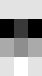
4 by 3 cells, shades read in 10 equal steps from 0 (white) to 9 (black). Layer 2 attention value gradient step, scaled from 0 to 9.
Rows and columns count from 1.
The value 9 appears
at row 2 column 1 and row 2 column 3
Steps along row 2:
down up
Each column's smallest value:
1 0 1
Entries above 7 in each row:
0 2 0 0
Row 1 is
1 1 1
